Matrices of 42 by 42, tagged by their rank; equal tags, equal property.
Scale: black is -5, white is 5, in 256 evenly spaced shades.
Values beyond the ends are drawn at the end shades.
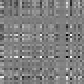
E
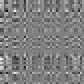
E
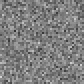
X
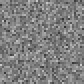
X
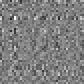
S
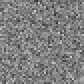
X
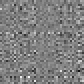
S
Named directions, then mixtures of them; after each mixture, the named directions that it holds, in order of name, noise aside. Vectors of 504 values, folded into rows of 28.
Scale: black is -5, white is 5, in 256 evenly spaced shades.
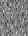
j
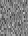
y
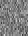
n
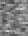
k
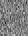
j, y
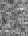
k, y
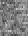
j, k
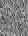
n, y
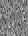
y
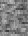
k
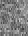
k, n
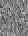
n, y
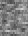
k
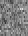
k, y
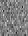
j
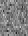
j, k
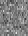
j, k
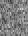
k, y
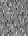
j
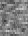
k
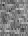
k, n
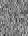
n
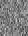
n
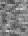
k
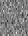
j, n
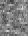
j, k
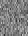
n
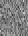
n, y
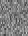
n, y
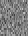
y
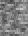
k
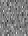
j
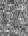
j, k
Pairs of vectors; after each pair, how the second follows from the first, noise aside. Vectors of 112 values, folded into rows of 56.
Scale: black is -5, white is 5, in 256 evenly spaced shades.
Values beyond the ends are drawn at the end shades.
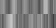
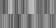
wrapped around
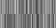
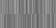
shrunk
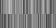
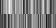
scaled up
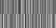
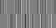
partly zeroed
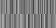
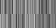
shuffled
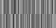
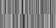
wrapped around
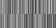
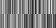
scaled up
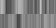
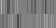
partly zeroed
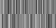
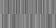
shrunk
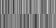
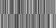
shuffled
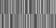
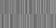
shrunk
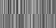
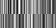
scaled up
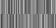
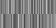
wrapped around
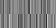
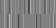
partly zeroed
